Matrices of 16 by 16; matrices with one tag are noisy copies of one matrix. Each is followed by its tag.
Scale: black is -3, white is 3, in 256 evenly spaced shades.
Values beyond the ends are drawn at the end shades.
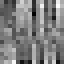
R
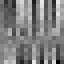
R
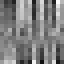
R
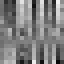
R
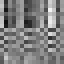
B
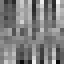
R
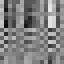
B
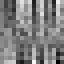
R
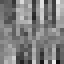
R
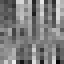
R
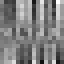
R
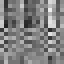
B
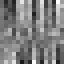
R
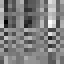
B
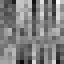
R
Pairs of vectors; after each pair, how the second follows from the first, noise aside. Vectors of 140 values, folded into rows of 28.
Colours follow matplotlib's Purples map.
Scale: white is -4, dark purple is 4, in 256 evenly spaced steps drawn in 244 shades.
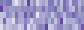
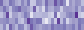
wrapped around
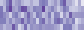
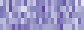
sign-scrambled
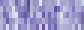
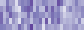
wrapped around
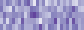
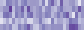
wrapped around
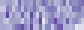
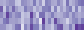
sign-scrambled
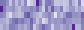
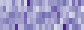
wrapped around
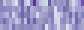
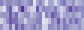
wrapped around
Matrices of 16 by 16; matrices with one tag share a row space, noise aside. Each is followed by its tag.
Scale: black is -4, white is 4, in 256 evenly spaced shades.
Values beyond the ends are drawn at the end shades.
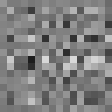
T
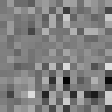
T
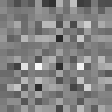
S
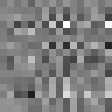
T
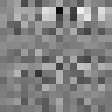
S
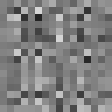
S
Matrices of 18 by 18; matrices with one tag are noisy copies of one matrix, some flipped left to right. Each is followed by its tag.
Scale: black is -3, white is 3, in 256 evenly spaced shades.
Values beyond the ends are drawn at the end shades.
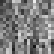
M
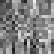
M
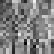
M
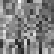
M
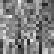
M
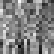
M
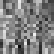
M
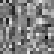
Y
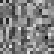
Y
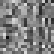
Y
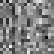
Y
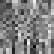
M
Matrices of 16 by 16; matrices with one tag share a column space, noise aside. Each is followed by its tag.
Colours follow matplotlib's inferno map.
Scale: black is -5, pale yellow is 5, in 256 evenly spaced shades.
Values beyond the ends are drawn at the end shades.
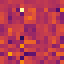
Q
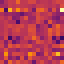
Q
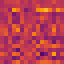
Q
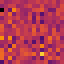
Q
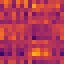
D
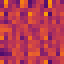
D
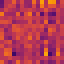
D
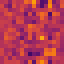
D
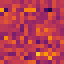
Q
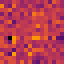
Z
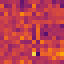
D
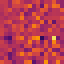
Z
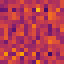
Q
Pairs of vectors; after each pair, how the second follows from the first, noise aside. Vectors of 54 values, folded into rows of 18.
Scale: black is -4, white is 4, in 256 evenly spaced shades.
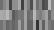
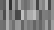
wrapped around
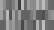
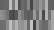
reversed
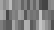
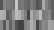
wrapped around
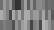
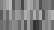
reversed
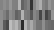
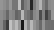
copied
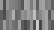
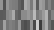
copied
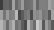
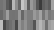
wrapped around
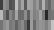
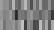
wrapped around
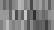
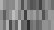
wrapped around
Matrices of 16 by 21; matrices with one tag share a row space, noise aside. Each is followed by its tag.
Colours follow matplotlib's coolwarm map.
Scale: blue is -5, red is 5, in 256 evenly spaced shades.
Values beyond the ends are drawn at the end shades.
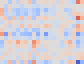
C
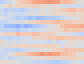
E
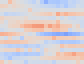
E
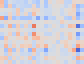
C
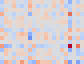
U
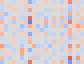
U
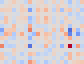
U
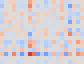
U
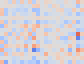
C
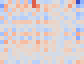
C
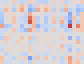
U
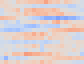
E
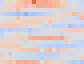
E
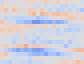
E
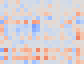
C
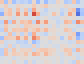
C
